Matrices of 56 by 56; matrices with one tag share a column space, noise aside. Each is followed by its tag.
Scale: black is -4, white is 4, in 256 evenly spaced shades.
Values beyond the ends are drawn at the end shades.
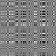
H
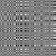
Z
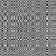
Z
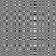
Z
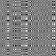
Z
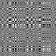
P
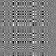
H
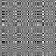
H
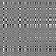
P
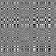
P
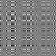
Z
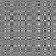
Z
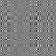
Z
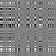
P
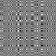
Z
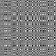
Z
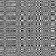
Z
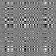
P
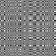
Z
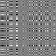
Z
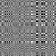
H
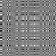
Z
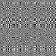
P
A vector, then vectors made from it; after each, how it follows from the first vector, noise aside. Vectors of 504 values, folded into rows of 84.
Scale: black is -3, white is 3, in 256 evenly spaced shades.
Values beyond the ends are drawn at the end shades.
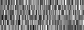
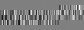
partly zeroed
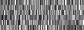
copied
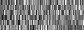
copied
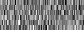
negated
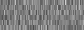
shrunk
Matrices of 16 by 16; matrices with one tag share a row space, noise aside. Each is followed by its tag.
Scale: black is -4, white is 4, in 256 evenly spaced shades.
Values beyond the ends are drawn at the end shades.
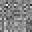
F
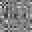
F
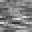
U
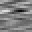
U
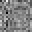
F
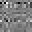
F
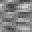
U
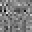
F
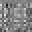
F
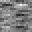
U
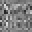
F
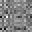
F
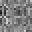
F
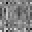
F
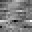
U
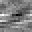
U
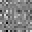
F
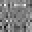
F
